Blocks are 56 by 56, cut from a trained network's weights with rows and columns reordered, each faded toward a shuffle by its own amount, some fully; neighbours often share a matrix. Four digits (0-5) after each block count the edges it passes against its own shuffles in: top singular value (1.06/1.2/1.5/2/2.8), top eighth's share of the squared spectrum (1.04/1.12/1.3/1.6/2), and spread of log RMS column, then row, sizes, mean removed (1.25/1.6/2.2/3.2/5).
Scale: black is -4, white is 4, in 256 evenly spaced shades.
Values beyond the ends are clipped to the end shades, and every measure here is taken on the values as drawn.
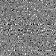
3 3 0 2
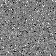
0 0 0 0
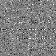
3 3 0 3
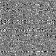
3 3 0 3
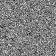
0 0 0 0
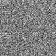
3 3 0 1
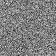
0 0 0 0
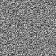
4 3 1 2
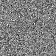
0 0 0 0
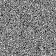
0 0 0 0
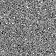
0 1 0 0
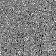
2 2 0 1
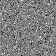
0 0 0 0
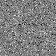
1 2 0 1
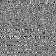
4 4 0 3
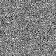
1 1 0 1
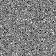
1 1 0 1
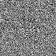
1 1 0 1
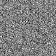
2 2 0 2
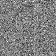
1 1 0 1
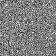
1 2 0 1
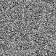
1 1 0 0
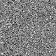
2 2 1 0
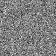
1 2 0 0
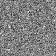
1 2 0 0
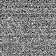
2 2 0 0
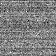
3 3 0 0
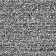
2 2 0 0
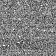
1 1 0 0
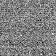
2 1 0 0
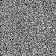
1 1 0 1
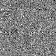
2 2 0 1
